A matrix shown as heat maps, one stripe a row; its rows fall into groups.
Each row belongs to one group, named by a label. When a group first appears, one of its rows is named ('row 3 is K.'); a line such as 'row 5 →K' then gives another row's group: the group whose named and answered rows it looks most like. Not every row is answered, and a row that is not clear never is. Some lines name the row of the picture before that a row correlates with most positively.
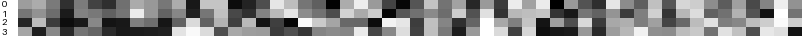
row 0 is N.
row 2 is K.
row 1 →N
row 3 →K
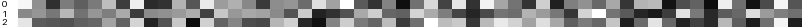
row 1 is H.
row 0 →N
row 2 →N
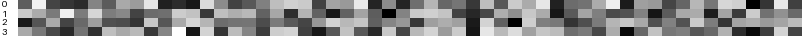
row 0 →N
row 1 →H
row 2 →K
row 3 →N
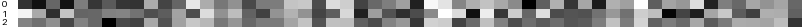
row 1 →N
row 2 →K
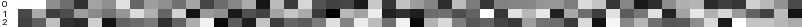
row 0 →H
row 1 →N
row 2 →K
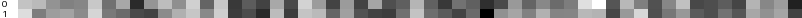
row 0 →H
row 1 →H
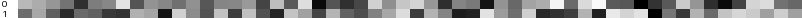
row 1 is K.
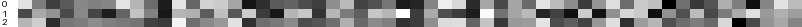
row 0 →N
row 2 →N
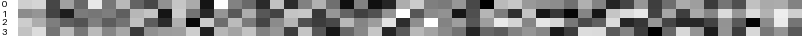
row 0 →H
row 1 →K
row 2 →N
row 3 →H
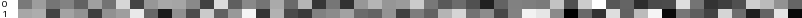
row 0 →H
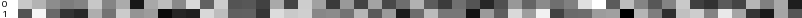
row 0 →H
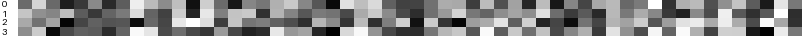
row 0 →N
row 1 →N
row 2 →K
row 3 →N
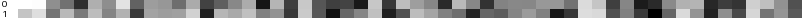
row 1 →H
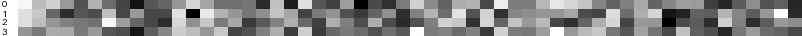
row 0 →H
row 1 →N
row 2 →N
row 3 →H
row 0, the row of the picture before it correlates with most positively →0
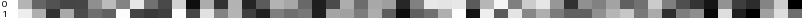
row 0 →N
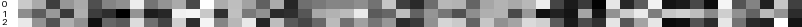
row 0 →N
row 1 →K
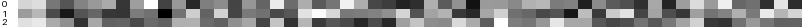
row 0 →N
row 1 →K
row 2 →H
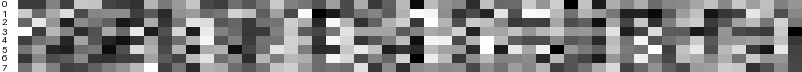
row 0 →K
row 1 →H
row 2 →K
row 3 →N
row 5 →N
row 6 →K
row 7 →N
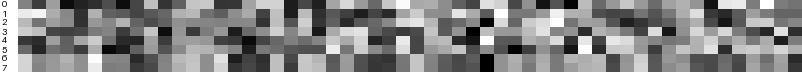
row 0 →K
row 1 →H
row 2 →H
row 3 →N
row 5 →K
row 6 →H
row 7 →H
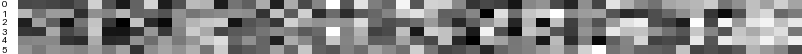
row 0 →K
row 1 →H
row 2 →K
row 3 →K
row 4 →K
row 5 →H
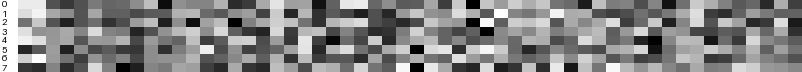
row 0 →N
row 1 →H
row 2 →N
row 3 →H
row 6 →H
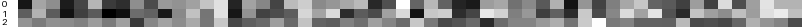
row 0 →K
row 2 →H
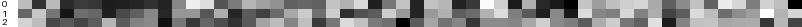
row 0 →K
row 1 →K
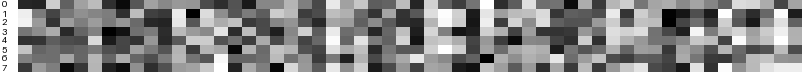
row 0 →K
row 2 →N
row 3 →K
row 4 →K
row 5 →N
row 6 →H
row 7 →K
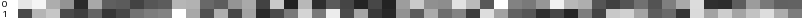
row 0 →H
